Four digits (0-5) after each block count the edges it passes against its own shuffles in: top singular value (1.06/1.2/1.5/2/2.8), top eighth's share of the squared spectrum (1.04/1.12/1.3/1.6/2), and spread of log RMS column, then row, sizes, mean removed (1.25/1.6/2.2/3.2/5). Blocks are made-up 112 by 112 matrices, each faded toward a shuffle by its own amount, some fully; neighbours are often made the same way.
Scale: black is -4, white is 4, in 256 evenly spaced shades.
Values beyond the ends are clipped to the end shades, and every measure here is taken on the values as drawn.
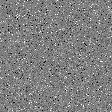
2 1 0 0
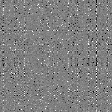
5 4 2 2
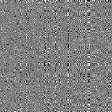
5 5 4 3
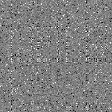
4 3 2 2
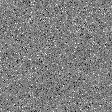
0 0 0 0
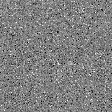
3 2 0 1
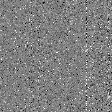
2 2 2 0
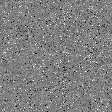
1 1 0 0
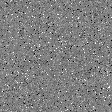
0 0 0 0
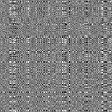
5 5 4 4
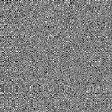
5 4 3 3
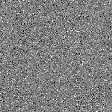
3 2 0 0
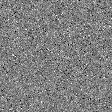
0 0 0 0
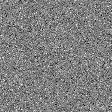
2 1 0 0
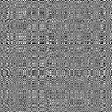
5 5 4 4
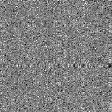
4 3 2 2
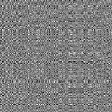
5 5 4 4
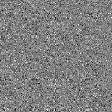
4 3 2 2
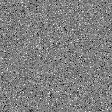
3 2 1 1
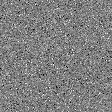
2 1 0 0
